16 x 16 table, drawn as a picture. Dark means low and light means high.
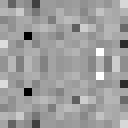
Histogram: skewed, a long tail of low values. Calmest part: centre. Mirror symmetry: top to bottom. Odd rows or columns: none.
